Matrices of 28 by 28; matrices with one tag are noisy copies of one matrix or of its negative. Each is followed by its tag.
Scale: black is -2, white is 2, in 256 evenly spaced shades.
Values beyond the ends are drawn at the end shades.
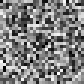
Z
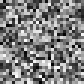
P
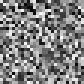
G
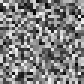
G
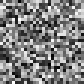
P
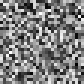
G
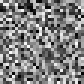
G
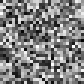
P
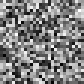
P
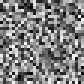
G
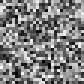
P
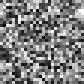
P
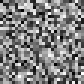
G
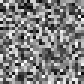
G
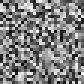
G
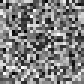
Z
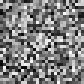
Z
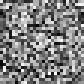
Z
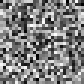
Z
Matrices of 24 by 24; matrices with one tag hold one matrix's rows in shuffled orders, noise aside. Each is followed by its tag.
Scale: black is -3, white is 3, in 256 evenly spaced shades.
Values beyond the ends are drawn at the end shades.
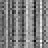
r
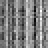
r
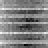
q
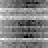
q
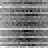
q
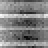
q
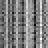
r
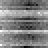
q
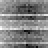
q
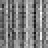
r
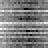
q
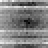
q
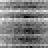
q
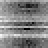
q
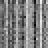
r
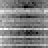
q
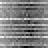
q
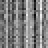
r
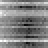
q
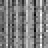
r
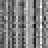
r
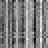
r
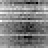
q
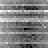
q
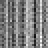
r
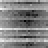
q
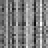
r
